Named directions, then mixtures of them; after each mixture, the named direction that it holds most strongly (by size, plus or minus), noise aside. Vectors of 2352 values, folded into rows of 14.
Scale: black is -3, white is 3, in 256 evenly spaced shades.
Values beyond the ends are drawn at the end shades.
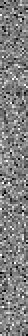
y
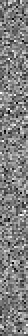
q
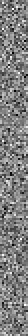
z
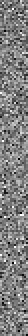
q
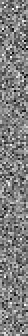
z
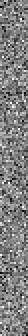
y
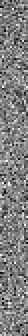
y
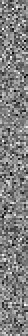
z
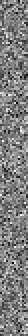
q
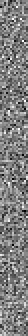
q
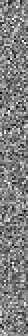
q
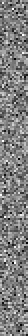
z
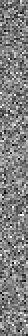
q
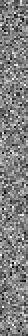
y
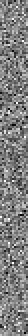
q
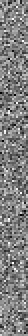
q
